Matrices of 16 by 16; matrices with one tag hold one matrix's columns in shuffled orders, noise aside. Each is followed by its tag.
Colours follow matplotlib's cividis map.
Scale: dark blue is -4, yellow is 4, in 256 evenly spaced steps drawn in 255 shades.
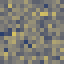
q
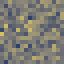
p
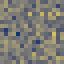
q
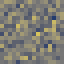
p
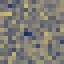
q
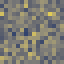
q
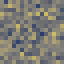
q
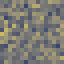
p
